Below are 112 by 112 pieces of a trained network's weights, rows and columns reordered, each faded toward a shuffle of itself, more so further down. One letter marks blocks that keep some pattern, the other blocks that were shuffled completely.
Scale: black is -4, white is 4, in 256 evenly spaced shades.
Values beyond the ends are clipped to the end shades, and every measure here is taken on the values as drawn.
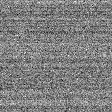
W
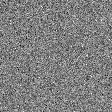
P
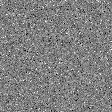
P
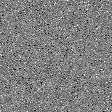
P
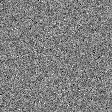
P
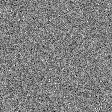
P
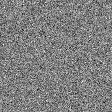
P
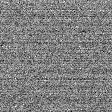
W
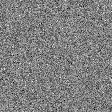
P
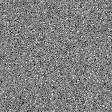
P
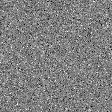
P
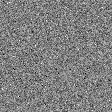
P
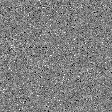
W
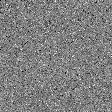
P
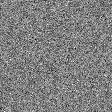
P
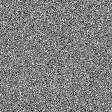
P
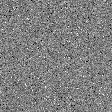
W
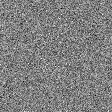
P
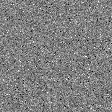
W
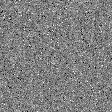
P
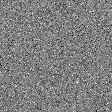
W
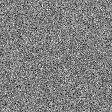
P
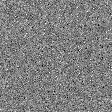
P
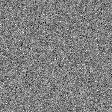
P
